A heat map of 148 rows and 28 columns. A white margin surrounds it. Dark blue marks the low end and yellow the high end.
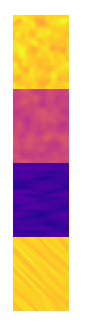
The table splits into 4 rows of 1 panel. Panel 1,1: very high, blotchy, faint in contrast. Panel 2,1: middling, blotchy, faint in contrast. Panel 3,1: very low, streaked across, faint in contrast. Panel 4,1: very high, slanting down to the right, faint in contrast.
